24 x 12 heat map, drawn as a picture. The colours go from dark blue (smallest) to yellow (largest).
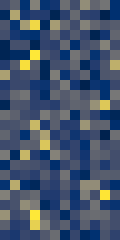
Most values sit low, with a long tail of high ones. The top left is the roughest part. There is no overall slope. Overall the values sit about 30% of the way up the scale. The texture is fine-grained noise.
